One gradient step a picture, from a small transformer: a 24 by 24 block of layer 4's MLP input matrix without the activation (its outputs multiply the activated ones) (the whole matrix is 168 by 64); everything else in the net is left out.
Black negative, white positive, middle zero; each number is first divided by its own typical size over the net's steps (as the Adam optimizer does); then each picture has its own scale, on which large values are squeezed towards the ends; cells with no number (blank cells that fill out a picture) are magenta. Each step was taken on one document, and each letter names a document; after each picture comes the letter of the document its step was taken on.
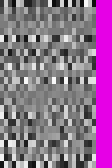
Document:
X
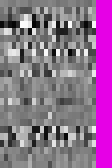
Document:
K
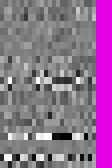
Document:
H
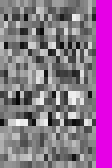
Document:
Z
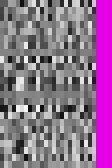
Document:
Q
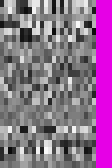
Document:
K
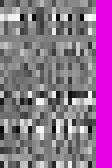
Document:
Z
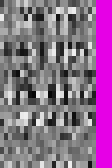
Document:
Z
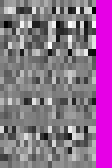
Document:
K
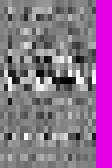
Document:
H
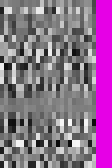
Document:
X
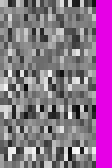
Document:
Q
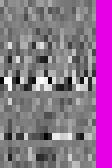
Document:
H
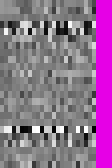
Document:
K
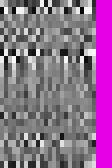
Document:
X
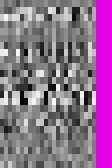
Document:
Z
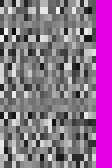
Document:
X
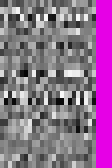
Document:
Z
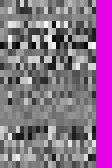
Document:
K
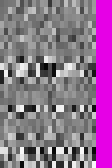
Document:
Q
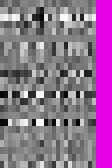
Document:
Z
